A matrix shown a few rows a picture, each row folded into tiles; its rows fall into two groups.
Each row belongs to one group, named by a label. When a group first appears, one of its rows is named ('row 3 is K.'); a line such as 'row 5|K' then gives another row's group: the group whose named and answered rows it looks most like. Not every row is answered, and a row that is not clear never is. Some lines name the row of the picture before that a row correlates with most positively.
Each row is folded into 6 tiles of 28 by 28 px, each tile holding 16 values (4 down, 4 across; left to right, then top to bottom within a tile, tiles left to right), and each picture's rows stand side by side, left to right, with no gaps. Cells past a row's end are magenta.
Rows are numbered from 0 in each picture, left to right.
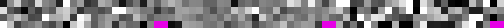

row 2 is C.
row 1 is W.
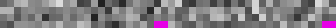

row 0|C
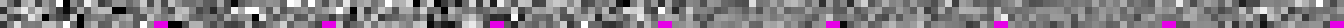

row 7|W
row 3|C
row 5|C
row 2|C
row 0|W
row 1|W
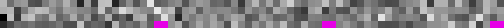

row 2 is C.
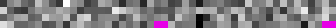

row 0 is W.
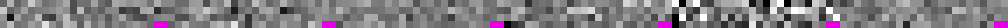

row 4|C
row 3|W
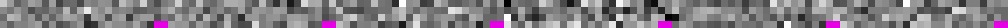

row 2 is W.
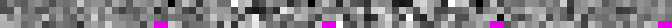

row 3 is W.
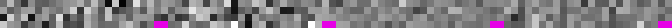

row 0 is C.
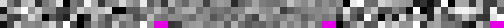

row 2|C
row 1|W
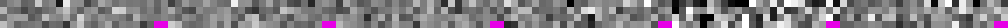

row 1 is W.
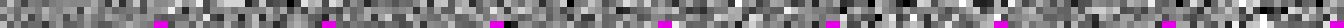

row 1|C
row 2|C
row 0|C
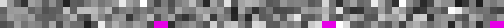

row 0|W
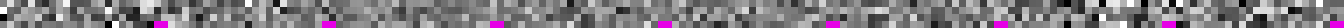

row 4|C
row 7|W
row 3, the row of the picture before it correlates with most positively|0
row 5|C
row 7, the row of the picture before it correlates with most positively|0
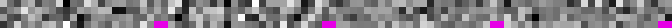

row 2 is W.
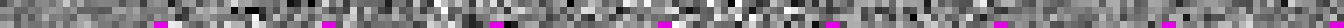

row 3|W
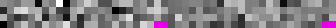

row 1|C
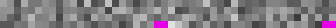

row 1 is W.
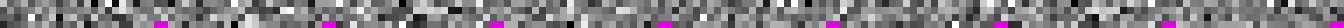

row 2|W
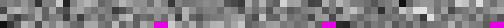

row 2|W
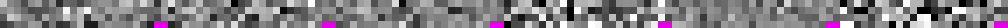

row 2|W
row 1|W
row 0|W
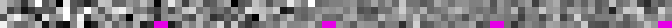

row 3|C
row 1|W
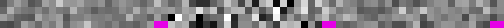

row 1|C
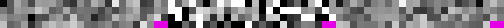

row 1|C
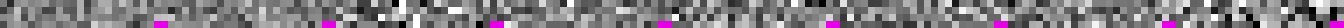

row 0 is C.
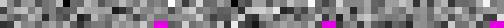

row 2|C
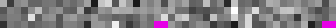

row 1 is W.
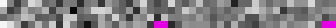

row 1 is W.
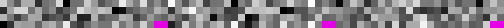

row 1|W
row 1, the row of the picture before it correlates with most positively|1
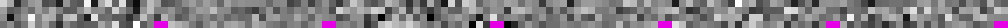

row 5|C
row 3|W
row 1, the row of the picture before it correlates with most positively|2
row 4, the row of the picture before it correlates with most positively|2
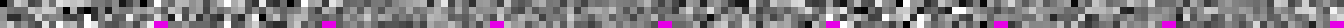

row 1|C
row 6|W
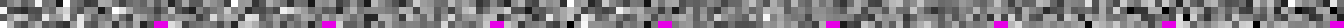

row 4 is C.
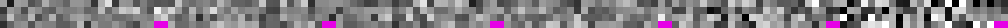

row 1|C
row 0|C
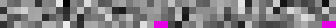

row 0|W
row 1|C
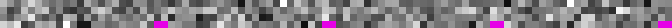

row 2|C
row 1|C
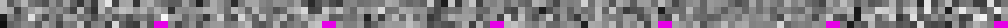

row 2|C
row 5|C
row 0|C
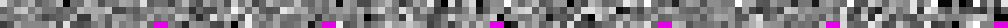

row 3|W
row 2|C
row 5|C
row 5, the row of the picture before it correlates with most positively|3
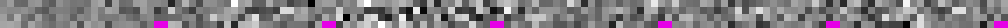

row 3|C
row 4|W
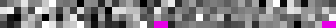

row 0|C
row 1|C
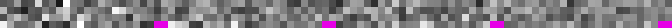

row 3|W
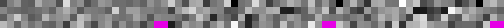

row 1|W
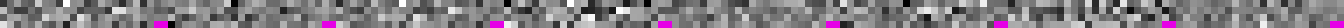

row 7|C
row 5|W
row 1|W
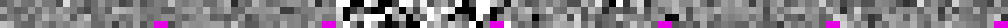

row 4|C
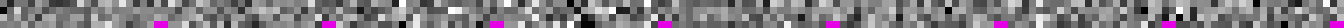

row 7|C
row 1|W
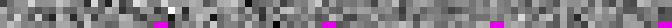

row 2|W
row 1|C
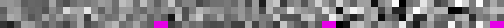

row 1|C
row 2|W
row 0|W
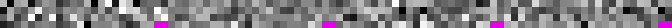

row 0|C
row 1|W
